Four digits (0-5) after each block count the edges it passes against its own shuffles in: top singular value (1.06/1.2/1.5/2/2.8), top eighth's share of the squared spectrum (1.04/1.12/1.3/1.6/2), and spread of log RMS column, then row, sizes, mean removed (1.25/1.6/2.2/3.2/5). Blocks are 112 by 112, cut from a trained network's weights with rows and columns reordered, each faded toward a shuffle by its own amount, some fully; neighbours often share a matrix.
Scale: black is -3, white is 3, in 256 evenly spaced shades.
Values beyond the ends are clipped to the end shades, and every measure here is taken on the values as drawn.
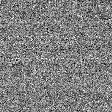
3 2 0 1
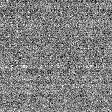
3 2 0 1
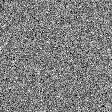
0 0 0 0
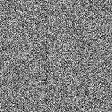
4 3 0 0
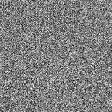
3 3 1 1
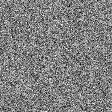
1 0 0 0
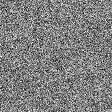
2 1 0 0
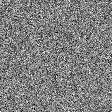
0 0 0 0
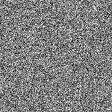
2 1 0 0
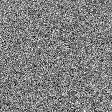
1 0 0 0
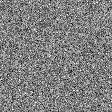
0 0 0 0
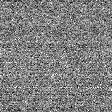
3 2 0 1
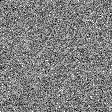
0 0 0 0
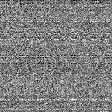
4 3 1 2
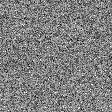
1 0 0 0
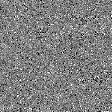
3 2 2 2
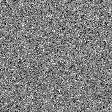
1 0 0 0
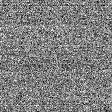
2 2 0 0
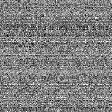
4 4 2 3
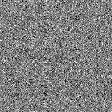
3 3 1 2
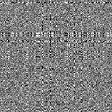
4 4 3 3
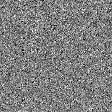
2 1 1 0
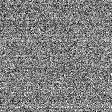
3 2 0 1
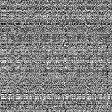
5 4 2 3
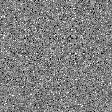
2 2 1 1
